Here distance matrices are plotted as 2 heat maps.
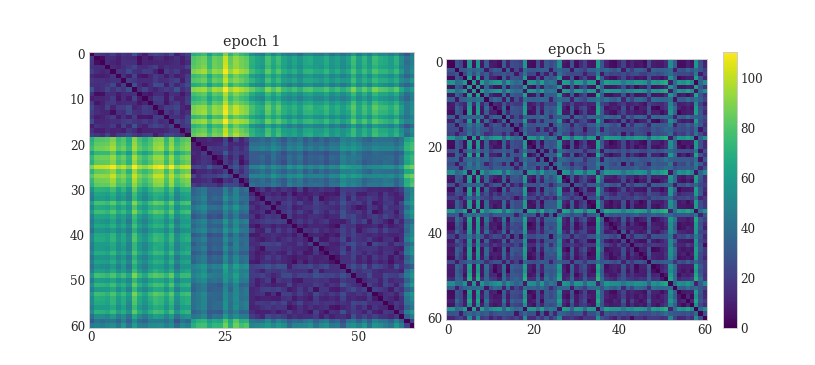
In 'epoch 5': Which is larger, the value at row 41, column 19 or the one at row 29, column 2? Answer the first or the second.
the first
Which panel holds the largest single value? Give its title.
epoch 1
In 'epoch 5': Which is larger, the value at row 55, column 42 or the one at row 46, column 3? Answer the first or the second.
the second
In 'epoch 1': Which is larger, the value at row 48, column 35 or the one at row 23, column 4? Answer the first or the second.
the second
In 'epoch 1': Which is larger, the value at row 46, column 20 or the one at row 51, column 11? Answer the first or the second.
the second
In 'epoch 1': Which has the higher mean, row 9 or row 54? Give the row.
9
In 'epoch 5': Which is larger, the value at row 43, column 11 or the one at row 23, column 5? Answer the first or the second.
the second
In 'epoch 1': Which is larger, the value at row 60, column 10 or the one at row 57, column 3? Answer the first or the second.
the second
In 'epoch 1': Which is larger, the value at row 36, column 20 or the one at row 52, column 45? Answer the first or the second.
the first
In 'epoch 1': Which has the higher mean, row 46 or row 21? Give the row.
21
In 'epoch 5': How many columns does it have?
61
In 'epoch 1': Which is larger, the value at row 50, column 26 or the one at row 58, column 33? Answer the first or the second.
the first
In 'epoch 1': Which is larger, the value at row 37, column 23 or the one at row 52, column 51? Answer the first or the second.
the first
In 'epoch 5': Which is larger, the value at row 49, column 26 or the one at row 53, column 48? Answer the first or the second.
the first
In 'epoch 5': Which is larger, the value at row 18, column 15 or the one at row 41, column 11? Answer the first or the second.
the first
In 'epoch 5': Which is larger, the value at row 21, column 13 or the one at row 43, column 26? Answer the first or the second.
the second
